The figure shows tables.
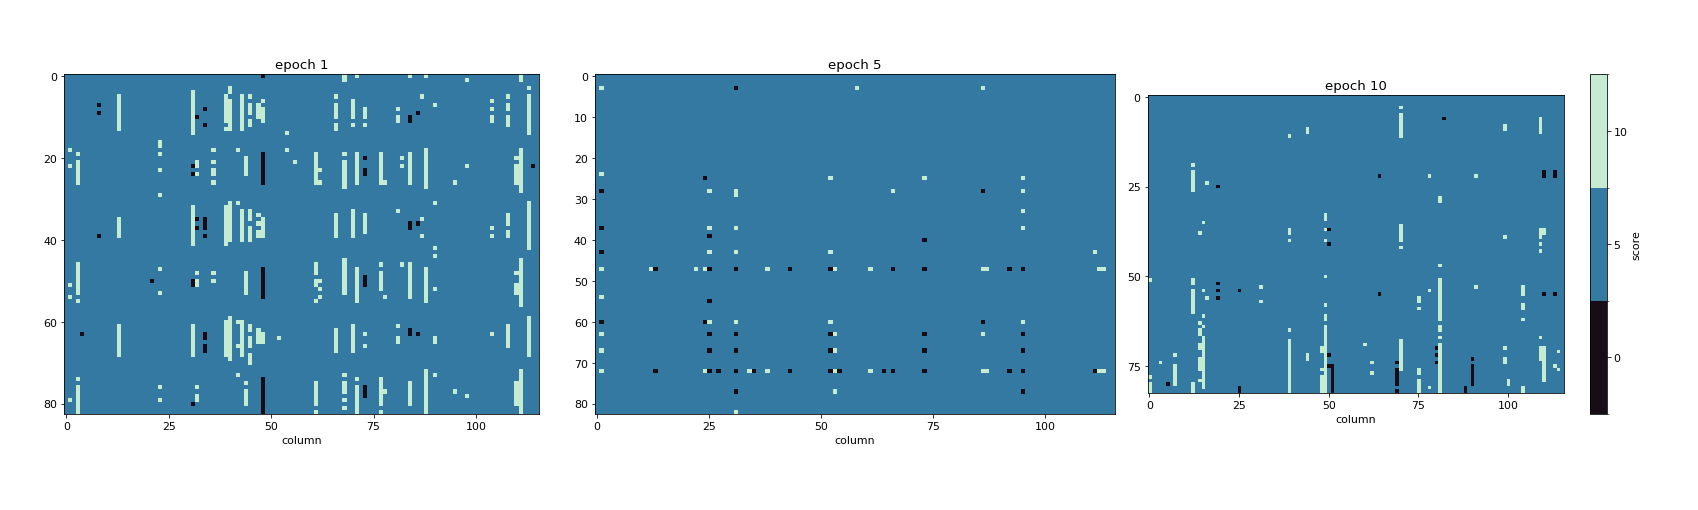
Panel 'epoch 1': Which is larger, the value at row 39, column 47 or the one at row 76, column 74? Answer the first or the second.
the first
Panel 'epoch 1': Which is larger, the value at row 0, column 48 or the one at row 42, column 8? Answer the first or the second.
the second
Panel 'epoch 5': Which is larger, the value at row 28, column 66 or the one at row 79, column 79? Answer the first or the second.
the first
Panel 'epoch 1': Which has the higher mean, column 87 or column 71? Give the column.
71
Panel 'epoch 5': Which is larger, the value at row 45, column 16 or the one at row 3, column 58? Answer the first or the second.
the second
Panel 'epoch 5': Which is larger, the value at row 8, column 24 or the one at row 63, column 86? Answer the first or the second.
the second
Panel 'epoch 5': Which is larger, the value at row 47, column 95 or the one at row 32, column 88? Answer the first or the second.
the second
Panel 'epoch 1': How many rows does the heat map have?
83
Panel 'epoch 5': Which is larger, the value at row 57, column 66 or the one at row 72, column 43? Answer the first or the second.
the first
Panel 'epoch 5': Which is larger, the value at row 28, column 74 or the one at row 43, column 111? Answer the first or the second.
the second
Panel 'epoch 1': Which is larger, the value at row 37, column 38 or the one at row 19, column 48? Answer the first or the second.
the first
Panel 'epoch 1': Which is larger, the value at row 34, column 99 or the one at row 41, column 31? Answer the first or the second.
the second
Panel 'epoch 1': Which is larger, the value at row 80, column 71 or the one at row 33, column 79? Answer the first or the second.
the first
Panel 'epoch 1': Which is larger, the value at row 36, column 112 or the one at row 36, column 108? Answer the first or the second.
the second
